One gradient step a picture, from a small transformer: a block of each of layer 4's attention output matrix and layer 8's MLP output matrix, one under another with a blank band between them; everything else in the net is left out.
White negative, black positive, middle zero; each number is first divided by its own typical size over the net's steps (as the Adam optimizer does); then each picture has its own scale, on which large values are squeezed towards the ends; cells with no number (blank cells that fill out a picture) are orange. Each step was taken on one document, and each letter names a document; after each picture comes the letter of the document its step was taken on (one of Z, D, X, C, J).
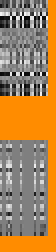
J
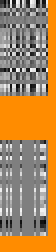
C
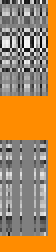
C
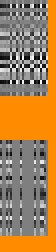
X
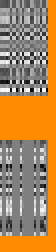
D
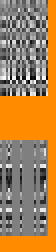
D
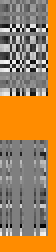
D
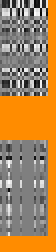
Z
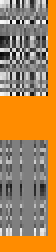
X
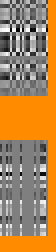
D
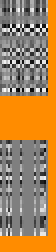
C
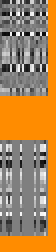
C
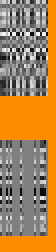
X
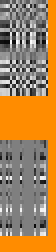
D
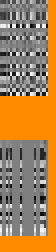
X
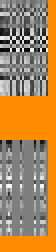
J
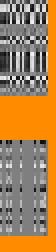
X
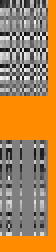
J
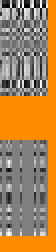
Z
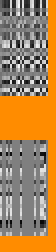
C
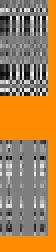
J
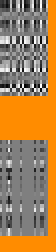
Z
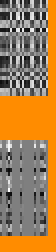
X
